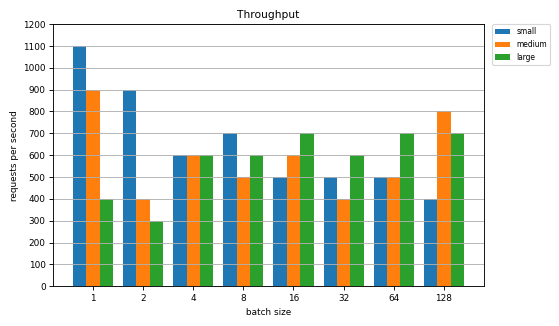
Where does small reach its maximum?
1
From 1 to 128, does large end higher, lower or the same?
higher
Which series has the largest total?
small
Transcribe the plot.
Title: Throughput
x-axis: batch size, ticks 1 2 4 8 16 32 64 128
y-axis: requests per second, ticks 0 100 200 300 400 500 600 700 800 900 1000 1100 1200
Legend: small, medium, large
Values:
small: 1100 900 600 700 500 500 500 400
medium: 900 400 600 500 600 400 500 800
large: 400 300 600 600 700 600 700 700
